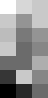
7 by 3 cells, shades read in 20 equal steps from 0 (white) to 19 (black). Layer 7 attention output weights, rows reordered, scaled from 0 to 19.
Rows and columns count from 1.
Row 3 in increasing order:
5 8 10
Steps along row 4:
up down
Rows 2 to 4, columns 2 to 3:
8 4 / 10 8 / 11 9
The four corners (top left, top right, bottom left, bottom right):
0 4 19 11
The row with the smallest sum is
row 1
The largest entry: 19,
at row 7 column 1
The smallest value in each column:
0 3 4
